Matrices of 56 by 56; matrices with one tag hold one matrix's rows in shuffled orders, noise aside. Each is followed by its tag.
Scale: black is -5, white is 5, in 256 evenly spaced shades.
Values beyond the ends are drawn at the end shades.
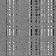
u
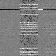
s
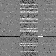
s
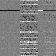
s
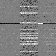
s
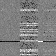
s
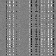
u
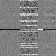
s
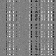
u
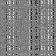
u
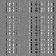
u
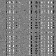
u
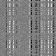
u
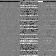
s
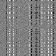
u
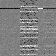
s
